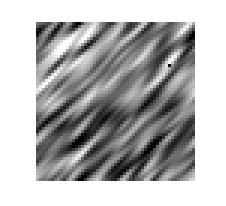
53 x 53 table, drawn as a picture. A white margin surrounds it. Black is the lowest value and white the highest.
The halves do not mirror each other. The grain runs diagonally up to the right. A single lone cell is far lower than the cells round it. The histogram is bell-shaped.
